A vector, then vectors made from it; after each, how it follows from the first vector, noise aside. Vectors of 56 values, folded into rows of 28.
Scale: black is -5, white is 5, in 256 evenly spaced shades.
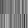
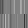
partly zeroed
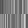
sign-scrambled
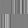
partly zeroed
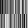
scaled up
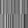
sign-scrambled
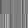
partly zeroed
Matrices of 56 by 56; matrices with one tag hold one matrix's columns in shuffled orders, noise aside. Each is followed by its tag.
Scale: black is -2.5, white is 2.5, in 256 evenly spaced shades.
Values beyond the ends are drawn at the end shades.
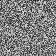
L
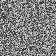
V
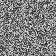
V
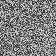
L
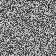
L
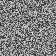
L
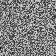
V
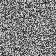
V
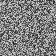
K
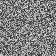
L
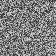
L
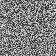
L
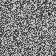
V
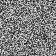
K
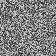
V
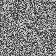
V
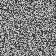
K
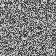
V
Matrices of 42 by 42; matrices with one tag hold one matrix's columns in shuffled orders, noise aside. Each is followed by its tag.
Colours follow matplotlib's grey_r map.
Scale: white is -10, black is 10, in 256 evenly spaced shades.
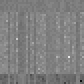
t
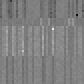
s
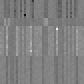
s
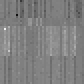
s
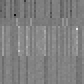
s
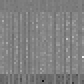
t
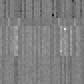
s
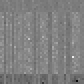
t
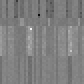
s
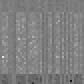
t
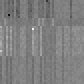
s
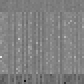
t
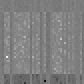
t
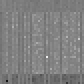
t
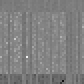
t
